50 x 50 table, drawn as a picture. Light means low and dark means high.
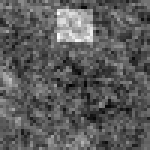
In the top middle lies a patch that is lower than the rest. The top middle is the ninth with the lowest average. No regular stripes run through it. The field is mottled with small blotches.
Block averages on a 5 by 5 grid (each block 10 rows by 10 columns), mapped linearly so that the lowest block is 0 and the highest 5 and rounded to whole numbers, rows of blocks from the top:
3 2 0 4 4 / 4 3 1 3 4 / 3 4 5 5 4 / 3 4 4 5 4 / 4 3 3 4 4
